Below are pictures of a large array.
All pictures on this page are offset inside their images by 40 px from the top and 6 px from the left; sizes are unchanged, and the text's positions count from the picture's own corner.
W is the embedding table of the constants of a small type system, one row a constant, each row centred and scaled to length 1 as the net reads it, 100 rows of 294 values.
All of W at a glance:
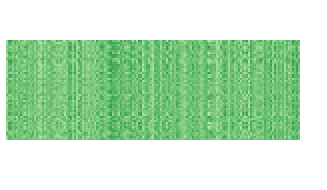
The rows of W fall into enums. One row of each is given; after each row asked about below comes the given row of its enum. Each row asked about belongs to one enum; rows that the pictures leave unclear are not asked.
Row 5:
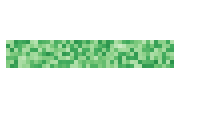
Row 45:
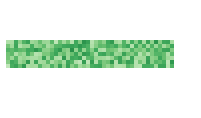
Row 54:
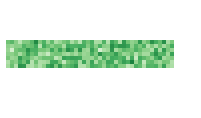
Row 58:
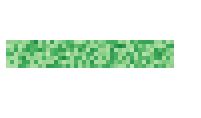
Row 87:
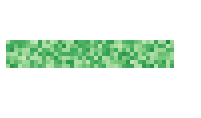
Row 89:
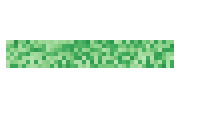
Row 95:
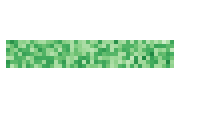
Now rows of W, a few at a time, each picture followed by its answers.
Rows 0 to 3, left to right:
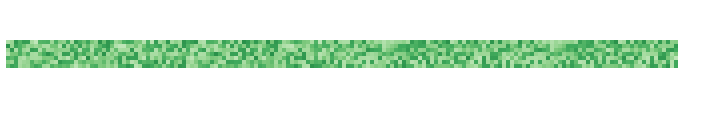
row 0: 5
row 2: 89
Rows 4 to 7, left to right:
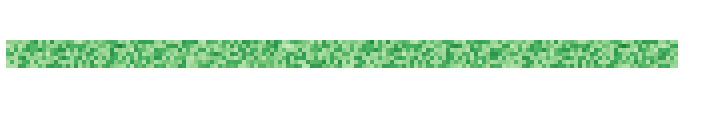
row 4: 58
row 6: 58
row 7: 58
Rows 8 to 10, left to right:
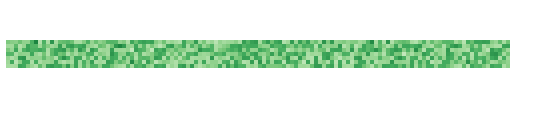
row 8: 58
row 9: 89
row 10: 58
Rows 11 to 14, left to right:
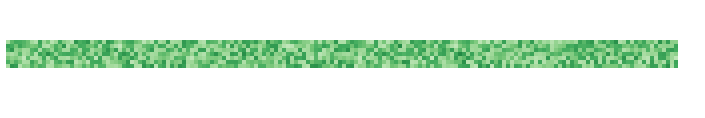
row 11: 87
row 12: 5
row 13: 87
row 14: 89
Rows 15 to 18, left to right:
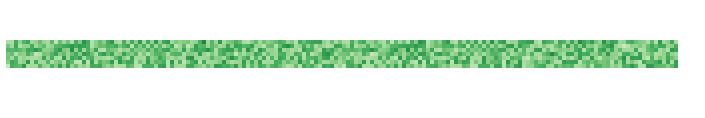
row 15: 45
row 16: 58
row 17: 45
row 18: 5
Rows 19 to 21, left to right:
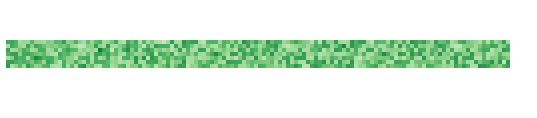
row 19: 95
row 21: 5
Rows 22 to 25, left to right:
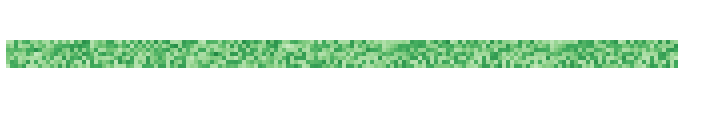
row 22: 45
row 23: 5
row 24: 89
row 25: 89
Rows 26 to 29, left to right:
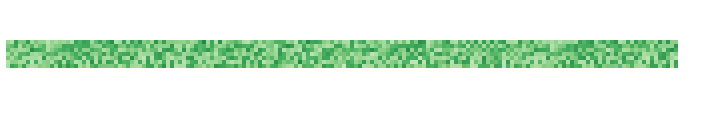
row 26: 89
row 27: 58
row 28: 45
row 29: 89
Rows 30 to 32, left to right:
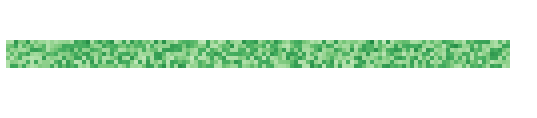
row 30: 89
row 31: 87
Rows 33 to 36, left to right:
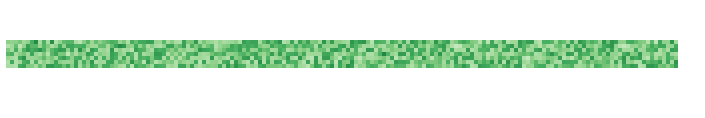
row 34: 89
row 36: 5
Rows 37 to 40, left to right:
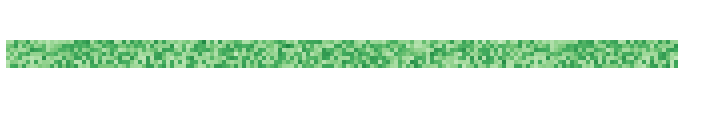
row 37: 89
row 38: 58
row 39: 95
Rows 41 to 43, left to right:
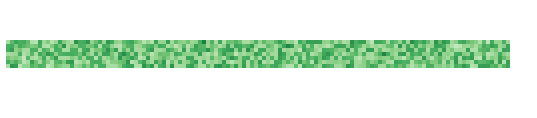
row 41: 87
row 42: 58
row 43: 5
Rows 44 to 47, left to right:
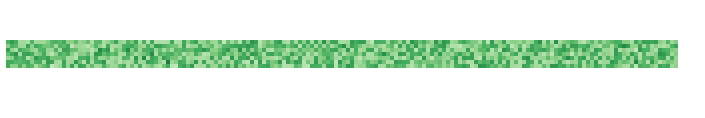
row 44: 95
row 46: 5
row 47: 58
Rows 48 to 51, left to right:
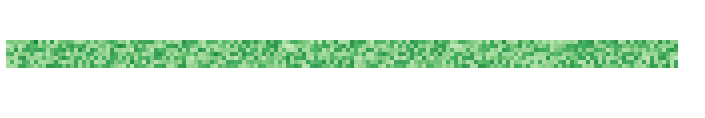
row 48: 58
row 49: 5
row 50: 5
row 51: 89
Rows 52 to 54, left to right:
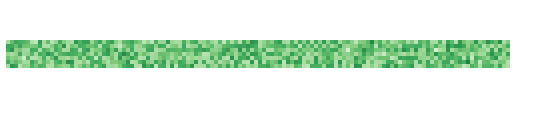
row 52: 87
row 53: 45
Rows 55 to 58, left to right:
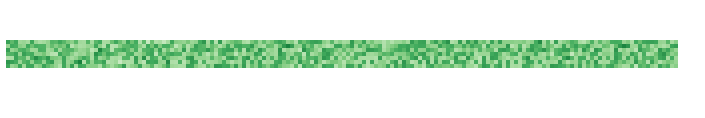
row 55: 95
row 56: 58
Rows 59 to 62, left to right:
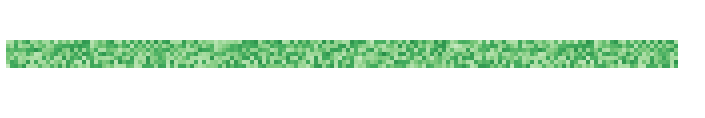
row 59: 45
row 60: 89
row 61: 5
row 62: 45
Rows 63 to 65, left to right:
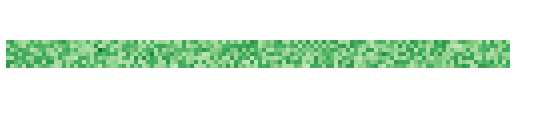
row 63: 95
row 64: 45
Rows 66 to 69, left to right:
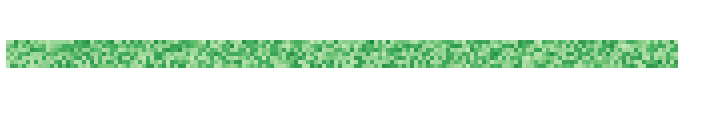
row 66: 89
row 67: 87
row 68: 58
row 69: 5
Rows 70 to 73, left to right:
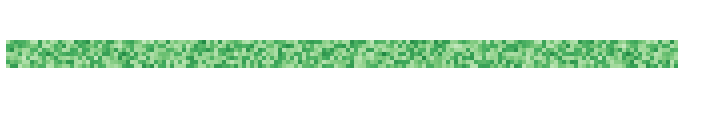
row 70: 87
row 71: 58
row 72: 5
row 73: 87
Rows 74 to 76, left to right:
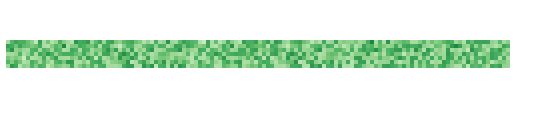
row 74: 87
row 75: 87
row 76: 58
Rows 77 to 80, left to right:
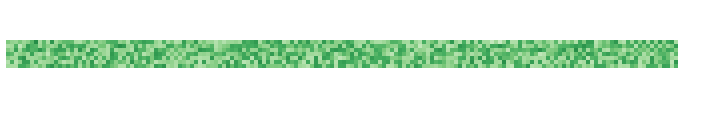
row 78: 89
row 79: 95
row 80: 45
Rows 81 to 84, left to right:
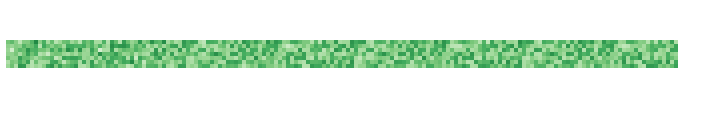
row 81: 54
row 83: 5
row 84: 5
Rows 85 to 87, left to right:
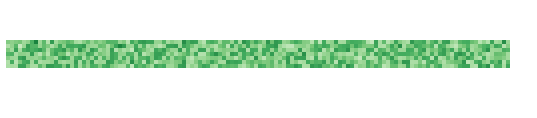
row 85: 58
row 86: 5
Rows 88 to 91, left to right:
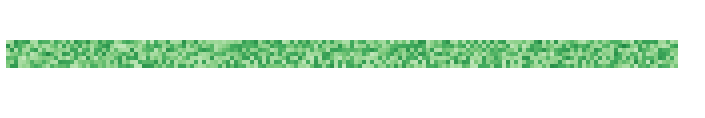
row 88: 5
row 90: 45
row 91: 58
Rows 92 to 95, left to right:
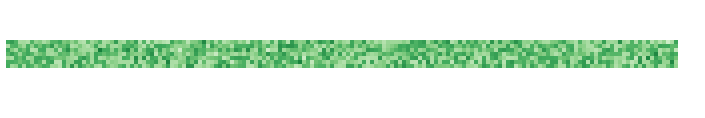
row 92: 95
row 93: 54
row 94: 89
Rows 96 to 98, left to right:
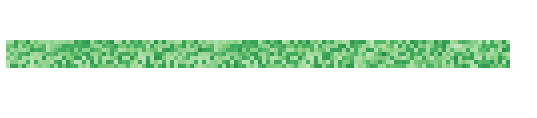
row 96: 89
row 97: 89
